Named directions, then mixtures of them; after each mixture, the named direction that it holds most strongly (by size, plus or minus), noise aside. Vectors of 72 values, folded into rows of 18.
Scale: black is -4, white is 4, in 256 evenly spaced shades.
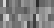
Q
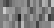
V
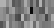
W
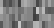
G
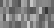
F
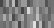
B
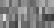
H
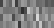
B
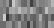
F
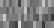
H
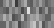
B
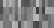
G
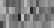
W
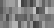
G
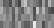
G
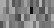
W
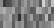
V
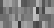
G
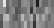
Q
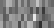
G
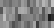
V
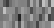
V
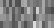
G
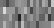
V
